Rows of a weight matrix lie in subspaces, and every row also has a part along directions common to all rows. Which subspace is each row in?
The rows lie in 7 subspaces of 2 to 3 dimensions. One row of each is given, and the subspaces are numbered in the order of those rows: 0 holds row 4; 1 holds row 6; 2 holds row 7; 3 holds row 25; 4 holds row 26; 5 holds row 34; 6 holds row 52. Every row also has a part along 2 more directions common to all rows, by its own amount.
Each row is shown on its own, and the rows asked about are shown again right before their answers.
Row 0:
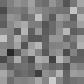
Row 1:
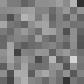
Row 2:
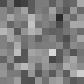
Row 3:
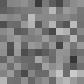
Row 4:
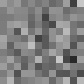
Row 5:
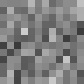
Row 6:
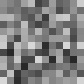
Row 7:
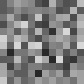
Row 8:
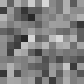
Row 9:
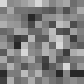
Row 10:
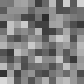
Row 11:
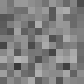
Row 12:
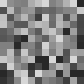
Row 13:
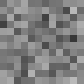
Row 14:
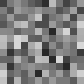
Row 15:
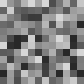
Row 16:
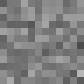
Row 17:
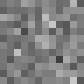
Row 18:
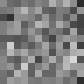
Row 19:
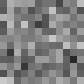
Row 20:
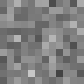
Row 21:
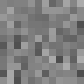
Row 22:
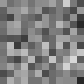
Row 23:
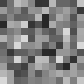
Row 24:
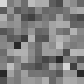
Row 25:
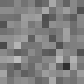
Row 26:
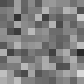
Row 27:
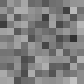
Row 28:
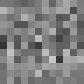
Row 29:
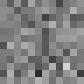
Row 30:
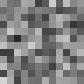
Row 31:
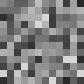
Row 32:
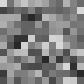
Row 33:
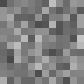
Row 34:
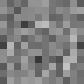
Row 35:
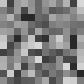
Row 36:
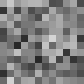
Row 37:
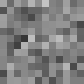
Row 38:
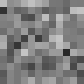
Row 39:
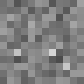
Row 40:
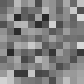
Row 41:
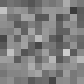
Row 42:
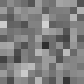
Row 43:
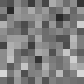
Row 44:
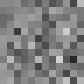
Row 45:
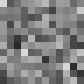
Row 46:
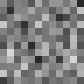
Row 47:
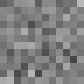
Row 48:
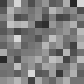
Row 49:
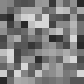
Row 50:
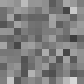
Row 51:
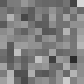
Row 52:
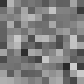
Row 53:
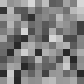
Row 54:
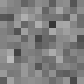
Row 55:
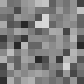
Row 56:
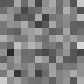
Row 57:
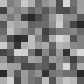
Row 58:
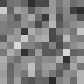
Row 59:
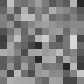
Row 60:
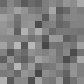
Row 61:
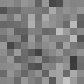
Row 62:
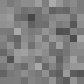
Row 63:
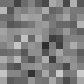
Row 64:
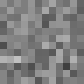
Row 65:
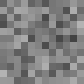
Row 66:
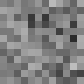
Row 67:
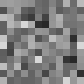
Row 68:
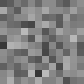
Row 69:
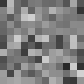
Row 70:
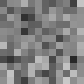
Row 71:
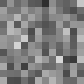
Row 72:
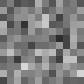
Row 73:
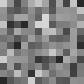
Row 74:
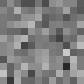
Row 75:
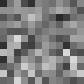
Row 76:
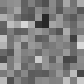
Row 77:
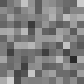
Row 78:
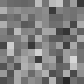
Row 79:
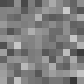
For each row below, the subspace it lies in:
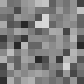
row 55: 5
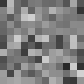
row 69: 6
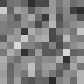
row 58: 2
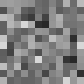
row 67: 5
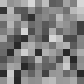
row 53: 2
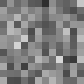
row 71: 4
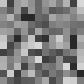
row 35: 6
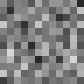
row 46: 6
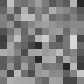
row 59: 6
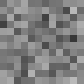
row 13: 4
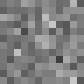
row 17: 0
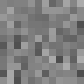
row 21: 2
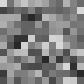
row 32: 6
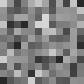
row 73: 1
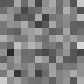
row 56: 4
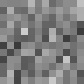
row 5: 2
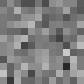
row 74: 5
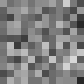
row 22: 1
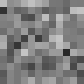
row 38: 2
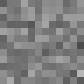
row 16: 5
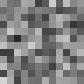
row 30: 1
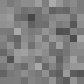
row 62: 0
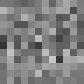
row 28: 2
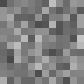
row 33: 0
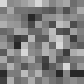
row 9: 0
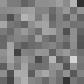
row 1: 3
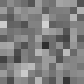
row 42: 3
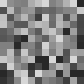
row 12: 3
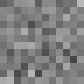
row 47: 5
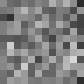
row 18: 1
